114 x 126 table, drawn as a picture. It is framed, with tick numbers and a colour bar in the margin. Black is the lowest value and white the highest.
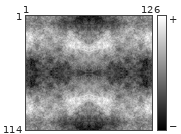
No overall slope runs across the table. No seam splits the table. No lone cell stands out from its neighbours. No row or column stands out. On average the colour sits 50% of the way up the scale. Its left and right halves mirror each other, and so do its top and bottom. Stripes running across repeat 2 times from top to bottom.
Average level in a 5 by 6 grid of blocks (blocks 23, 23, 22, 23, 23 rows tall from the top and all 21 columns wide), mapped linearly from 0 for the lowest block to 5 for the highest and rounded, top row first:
4 3 2 2 3 4
3 3 5 5 3 3
0 0 2 2 0 0
3 3 5 5 3 3
4 3 2 2 3 4
